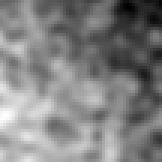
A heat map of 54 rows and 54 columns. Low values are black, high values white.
Mirror symmetry: none. Stripes: none. Slope: up to the bottom left. Histogram: bell-shaped.
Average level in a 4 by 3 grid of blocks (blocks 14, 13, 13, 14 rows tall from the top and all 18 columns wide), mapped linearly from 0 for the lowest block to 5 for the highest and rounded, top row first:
3 2 0 / 3 2 1 / 5 4 2 / 5 4 3
